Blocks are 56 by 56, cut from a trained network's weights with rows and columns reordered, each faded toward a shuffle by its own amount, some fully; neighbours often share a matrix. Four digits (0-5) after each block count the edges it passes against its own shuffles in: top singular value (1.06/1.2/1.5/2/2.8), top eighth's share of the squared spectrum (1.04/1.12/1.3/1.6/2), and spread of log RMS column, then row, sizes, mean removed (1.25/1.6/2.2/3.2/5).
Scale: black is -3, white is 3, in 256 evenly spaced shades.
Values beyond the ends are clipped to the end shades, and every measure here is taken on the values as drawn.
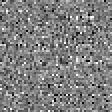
3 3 1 2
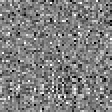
3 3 2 2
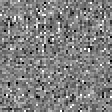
3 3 2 1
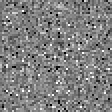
2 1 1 0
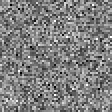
0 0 0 0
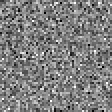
2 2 0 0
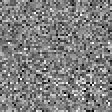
3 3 0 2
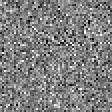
2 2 0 1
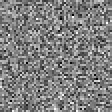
3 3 0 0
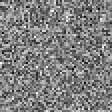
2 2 0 0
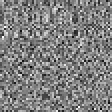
4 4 0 1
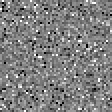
0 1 0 0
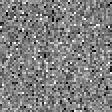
1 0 0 0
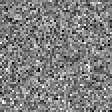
1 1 0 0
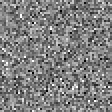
0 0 0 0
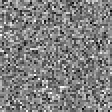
2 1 0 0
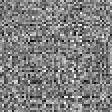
4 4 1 3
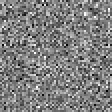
3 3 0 2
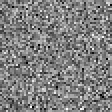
2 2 0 0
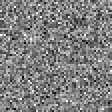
2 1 0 0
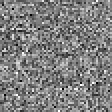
2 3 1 1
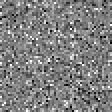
3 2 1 0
